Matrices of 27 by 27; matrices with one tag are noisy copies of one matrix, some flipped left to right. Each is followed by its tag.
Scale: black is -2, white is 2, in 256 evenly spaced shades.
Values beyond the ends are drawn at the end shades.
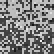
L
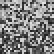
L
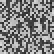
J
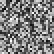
J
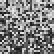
L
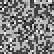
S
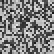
J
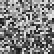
L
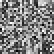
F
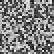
S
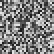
J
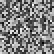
J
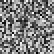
J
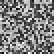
S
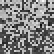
L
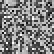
F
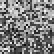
L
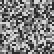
S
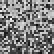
L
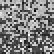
L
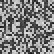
J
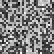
F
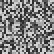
J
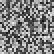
J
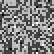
F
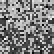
L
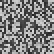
J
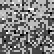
L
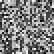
F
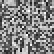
F
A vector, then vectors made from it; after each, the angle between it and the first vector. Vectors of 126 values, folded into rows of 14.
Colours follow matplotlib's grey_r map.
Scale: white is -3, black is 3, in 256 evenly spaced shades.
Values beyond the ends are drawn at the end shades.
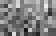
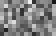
orthogonal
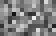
orthogonal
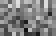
nearly parallel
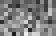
nearly opposite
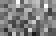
nearly parallel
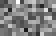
partly aligned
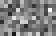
partly opposed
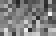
nearly opposite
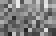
nearly parallel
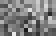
nearly parallel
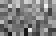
nearly parallel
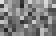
partly aligned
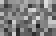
partly aligned
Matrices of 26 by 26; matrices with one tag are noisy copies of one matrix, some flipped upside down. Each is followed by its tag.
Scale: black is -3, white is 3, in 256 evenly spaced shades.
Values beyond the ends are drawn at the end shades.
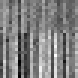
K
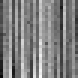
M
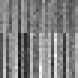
K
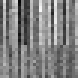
K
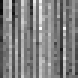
M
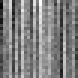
M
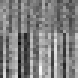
K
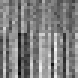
K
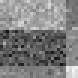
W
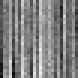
M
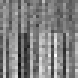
K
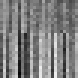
K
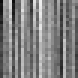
M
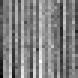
M
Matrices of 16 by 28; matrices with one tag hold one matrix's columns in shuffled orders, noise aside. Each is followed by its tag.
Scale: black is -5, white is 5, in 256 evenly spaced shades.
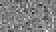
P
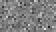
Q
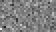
Q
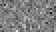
P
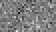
P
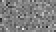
Q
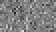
P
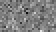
P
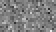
P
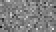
Q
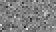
Q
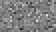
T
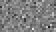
Q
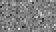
Q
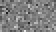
P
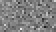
Q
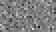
Q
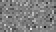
Q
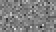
Q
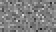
T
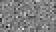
Q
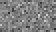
T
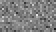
T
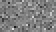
Q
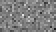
T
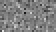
P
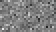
Q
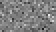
T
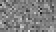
P
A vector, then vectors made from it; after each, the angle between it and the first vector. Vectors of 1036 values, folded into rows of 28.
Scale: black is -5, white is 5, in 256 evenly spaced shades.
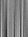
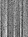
nearly opposite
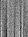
nearly parallel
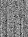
partly aligned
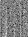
partly opposed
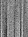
nearly parallel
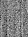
partly aligned
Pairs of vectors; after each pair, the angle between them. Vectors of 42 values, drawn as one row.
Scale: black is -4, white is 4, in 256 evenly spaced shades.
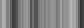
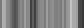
nearly parallel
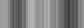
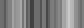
nearly opposite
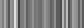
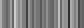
partly aligned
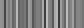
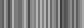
partly opposed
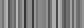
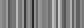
nearly parallel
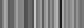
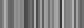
nearly parallel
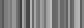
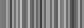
orthogonal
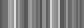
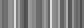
nearly parallel
